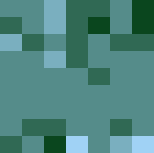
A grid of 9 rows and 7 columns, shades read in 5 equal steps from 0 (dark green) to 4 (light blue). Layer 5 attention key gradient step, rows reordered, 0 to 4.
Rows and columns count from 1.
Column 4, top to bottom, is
1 1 1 1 2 2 2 2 4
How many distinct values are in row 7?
1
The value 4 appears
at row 9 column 4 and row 9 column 7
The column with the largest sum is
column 3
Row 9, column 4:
4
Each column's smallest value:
1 1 0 1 0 1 0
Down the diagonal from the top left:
2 2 2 1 1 2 2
